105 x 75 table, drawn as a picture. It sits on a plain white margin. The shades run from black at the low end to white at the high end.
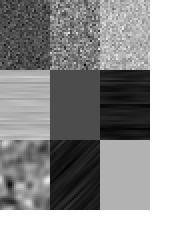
It is made of 3 by 3 panels. Panel 1,1: low, fine-grained. Panel 1,2: middling, fine-grained, strong in contrast. Panel 1,3: high, fine-grained. Panel 2,1: high, streaked across, faint in contrast. Panel 2,2: low, flat. Panel 2,3: very low, streaked across, faint in contrast. Panel 3,1: middling, blotchy, strong in contrast. Panel 3,2: very low, slanting up to the right, faint in contrast. Panel 3,3: high, flat.
